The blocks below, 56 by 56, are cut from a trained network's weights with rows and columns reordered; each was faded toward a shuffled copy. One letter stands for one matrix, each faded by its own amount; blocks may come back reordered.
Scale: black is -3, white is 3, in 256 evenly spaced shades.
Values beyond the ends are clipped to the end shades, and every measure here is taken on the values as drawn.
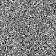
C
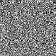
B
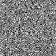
C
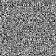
B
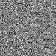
C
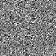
B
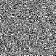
B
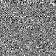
B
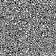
C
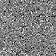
C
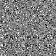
C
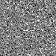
C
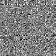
B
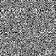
B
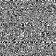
B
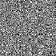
B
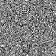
C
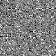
C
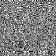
B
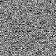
B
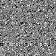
C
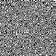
C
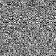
B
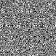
B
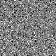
C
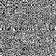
B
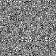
B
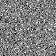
C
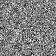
C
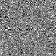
B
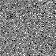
C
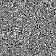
C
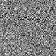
B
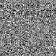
B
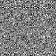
B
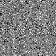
C
